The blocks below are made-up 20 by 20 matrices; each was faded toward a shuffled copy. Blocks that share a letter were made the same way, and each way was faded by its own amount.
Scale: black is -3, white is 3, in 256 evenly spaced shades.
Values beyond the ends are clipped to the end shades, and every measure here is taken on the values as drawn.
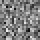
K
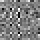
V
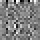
V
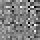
V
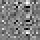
V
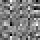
V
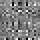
V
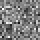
K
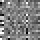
V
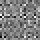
V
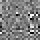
V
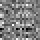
V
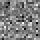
K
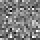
K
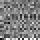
V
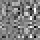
V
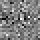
K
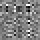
V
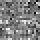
K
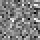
K
